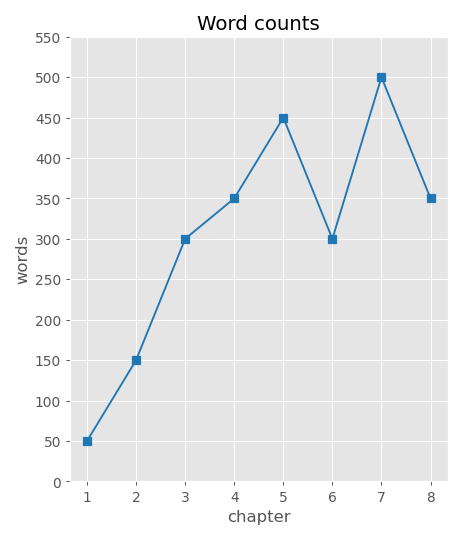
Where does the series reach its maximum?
7
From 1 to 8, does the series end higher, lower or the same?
higher
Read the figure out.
Title: Word counts
x-axis: chapter, ticks 1 2 3 4 5 6 7 8
y-axis: words, ticks 0 50 100 150 200 250 300 350 400 450 500 550
Values:
50 150 300 350 450 300 500 350
